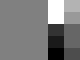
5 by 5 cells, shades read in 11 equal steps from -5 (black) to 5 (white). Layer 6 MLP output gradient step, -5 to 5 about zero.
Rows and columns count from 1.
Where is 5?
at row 1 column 4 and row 2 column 4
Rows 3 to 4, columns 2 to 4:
0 0 -3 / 0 0 -4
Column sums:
0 0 0 -2 -1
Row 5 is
0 0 0 -5 -2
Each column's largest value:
0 0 0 5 2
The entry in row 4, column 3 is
0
